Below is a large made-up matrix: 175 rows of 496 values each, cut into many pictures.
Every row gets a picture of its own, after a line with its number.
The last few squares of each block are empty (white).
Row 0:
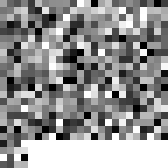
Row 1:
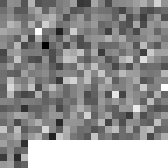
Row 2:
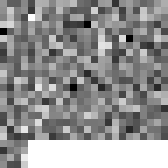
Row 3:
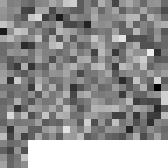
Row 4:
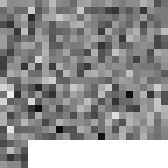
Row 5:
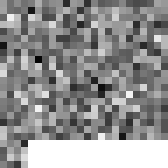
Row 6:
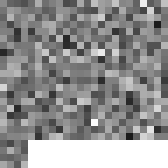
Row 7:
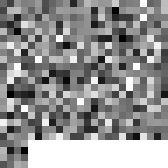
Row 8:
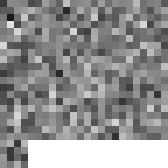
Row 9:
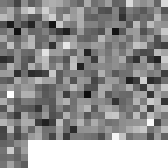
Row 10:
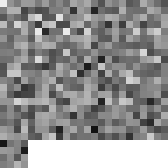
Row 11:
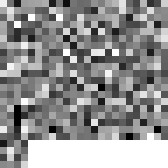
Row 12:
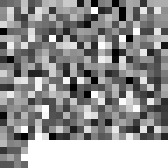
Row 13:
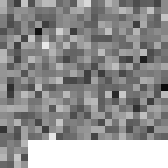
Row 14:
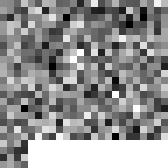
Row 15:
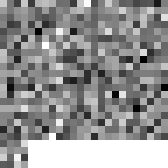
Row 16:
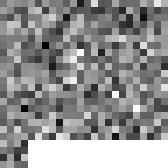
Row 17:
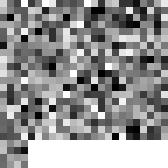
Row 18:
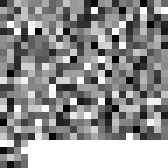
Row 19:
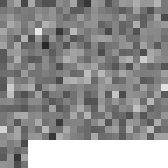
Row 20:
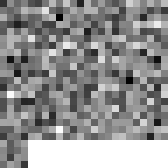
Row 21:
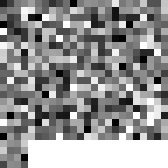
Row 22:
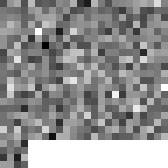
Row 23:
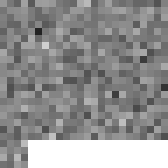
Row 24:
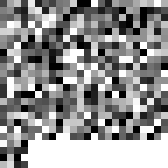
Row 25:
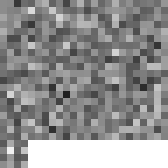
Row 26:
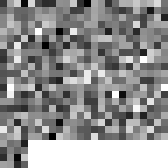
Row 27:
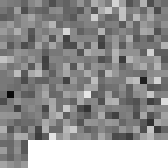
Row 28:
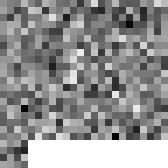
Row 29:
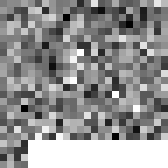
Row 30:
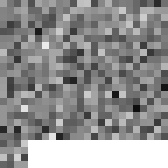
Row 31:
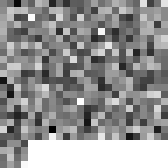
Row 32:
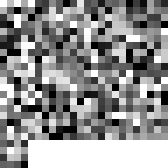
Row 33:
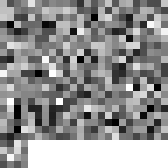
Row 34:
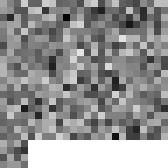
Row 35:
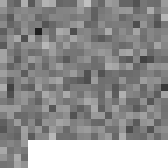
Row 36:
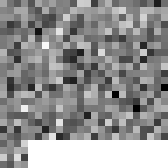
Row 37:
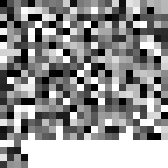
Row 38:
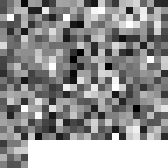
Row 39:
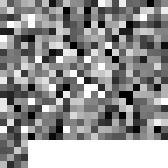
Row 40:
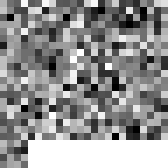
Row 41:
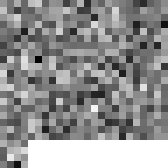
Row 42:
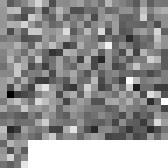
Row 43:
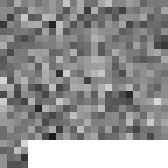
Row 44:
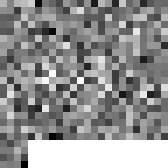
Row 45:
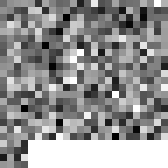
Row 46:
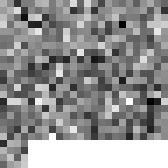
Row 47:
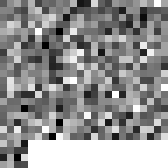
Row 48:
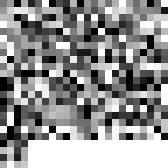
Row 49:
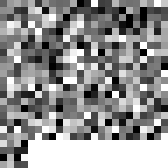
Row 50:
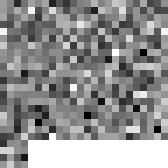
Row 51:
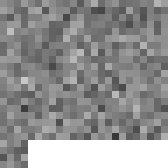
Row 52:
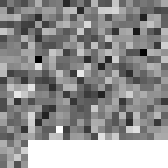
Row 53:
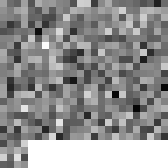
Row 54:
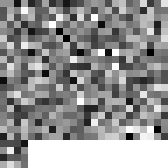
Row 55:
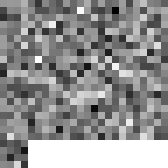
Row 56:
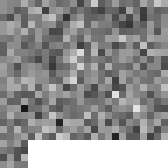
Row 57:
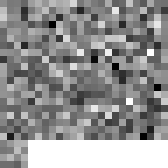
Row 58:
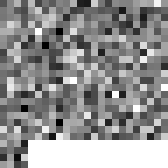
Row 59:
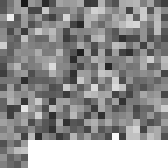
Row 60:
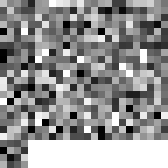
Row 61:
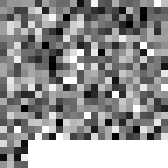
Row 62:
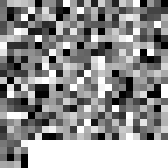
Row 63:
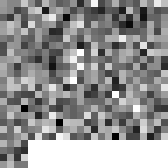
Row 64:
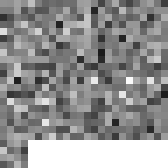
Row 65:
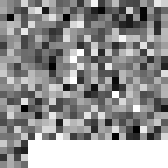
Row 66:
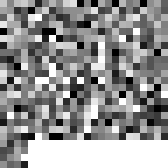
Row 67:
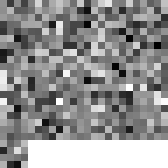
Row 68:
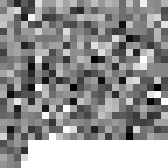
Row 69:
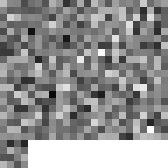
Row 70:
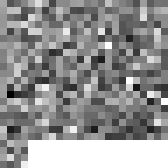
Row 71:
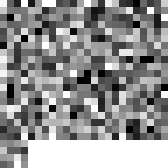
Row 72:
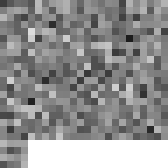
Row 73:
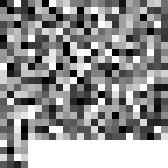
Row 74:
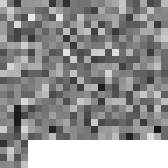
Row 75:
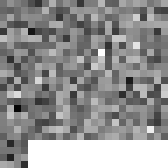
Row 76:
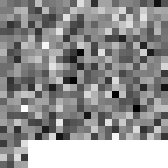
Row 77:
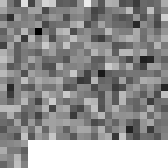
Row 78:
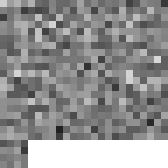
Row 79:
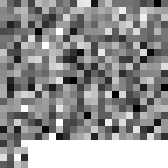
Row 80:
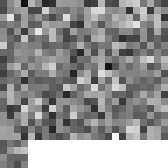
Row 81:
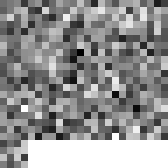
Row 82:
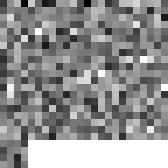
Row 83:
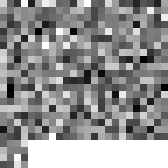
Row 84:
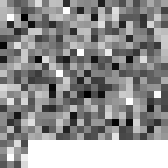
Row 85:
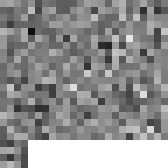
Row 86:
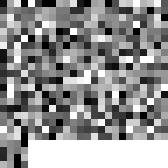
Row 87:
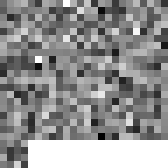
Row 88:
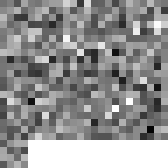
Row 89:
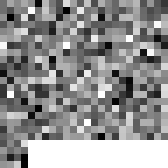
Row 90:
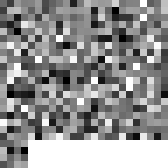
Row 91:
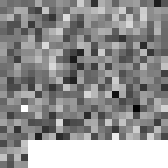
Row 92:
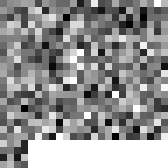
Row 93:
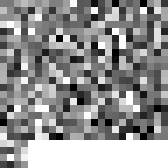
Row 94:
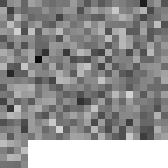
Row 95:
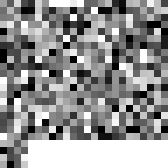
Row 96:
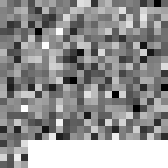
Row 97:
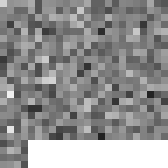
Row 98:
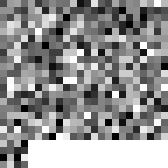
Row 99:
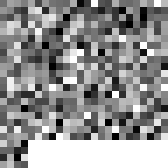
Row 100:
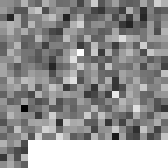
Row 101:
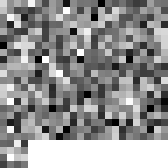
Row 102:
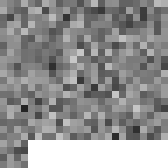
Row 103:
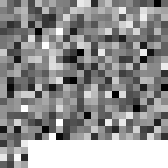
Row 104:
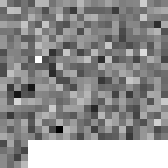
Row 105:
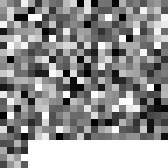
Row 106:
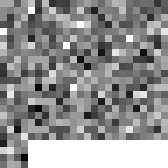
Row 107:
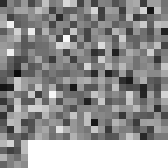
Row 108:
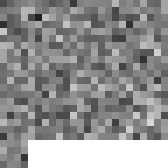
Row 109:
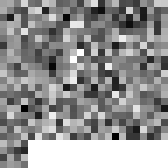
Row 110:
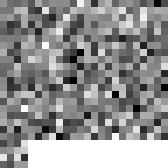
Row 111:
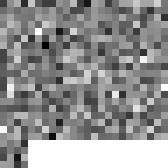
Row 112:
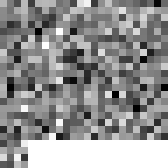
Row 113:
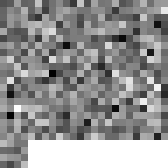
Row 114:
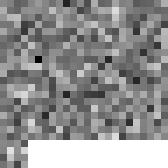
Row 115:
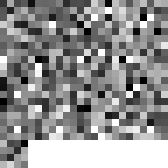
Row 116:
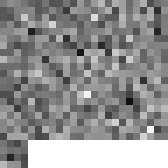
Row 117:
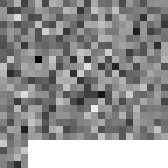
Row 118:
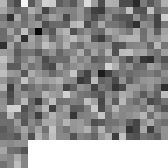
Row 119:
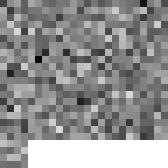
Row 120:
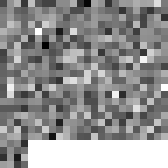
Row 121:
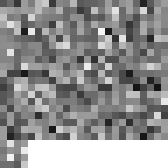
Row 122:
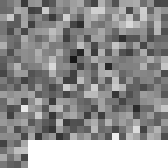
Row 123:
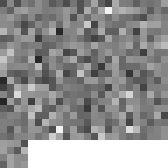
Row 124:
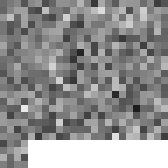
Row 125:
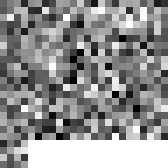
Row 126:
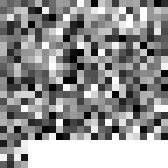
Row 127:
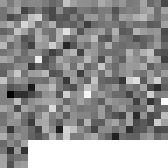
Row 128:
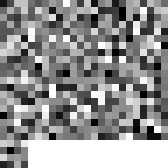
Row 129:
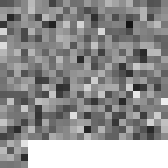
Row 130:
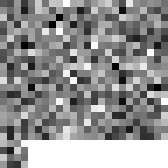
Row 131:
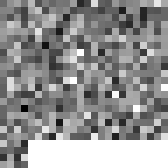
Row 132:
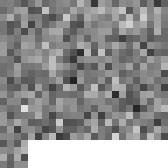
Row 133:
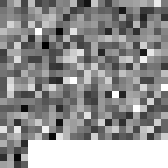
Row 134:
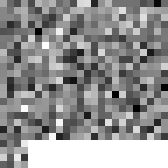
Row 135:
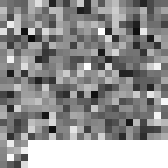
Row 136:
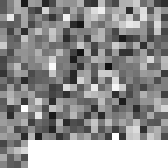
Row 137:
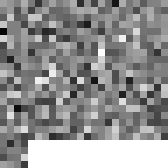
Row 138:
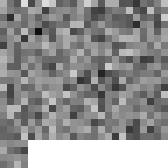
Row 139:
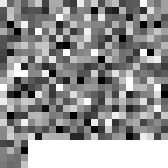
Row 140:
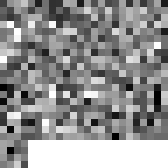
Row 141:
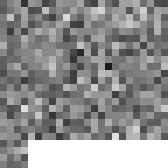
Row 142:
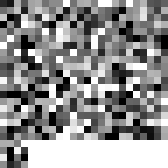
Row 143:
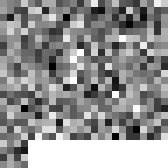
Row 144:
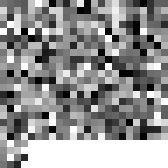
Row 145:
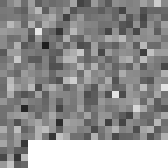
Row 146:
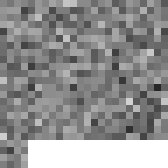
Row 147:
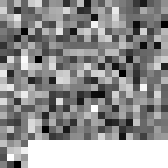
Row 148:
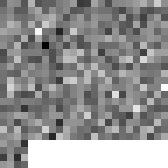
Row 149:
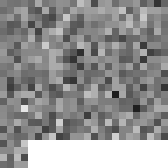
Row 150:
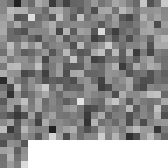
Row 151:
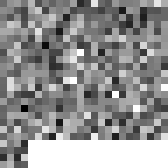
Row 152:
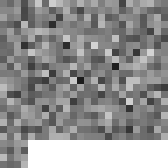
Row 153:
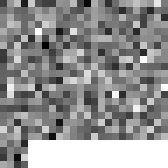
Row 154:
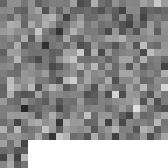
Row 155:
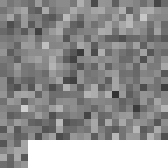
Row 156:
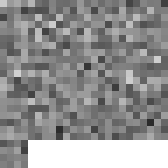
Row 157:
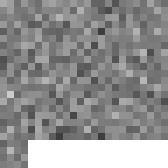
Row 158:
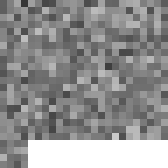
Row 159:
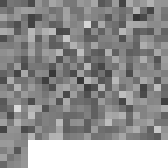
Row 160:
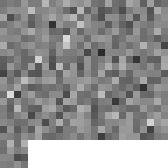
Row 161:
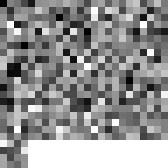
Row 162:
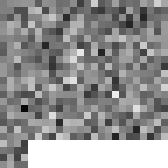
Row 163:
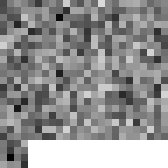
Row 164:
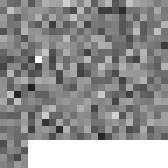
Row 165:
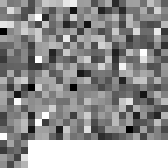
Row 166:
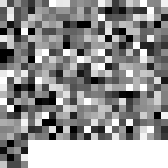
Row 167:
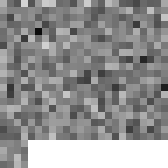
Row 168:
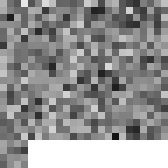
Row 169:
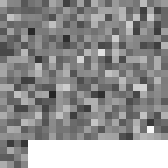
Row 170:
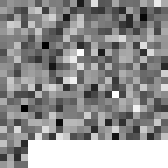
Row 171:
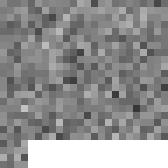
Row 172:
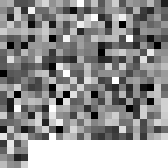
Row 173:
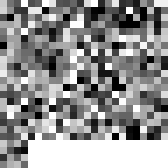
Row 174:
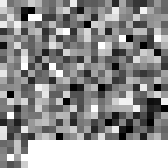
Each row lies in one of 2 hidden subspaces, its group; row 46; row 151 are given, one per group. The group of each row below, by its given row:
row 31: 46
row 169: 46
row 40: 151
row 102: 151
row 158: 151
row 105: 46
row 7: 46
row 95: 46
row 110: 151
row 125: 151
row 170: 151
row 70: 46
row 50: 46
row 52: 46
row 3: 46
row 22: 151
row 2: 46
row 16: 151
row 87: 46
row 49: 151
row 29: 151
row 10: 46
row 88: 46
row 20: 46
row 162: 151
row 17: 151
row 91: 151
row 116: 46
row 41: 46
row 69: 46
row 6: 46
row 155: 151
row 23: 151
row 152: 46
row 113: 46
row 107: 46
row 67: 46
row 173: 151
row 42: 46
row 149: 151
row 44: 46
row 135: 46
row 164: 46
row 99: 151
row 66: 46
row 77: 151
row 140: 46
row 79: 151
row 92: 151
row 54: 46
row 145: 151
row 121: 46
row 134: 151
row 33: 46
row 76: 151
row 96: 151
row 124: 151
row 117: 46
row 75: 46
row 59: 151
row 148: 151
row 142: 46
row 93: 46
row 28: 151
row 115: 46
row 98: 151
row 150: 46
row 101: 46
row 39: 46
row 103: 151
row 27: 46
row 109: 151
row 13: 151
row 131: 151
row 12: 46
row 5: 46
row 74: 46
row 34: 151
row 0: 151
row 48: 46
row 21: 46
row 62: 46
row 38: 151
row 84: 46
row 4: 46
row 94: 46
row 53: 151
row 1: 151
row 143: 151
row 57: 46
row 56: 151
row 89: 46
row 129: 46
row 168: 151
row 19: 151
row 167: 151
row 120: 151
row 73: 46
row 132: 151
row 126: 151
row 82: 151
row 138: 151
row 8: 46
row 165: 46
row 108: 46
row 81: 151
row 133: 151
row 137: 46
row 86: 151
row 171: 151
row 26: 151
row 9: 46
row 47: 151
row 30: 151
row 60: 46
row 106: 46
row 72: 46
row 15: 151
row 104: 46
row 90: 46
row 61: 151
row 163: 46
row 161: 46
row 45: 151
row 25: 46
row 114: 46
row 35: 151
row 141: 151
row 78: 46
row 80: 151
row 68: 46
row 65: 151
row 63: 151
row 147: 46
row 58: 151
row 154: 151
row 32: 46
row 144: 46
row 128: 46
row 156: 46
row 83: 151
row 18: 46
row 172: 46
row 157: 46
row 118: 151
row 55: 46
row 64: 46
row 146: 46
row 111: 151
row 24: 151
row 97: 46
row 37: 46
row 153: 151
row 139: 46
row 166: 46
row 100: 151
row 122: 151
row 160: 46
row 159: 46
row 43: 46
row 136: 151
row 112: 151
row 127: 46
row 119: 46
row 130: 46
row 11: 46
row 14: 151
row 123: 46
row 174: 46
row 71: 151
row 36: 151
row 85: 46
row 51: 151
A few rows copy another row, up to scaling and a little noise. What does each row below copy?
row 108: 21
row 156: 78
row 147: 41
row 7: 90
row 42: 70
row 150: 31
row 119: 94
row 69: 169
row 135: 144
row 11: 74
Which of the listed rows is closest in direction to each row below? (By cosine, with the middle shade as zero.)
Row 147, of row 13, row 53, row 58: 58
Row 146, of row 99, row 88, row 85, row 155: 88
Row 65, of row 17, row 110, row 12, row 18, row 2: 17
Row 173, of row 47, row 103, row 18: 47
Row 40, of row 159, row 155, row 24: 24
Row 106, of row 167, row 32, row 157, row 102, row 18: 32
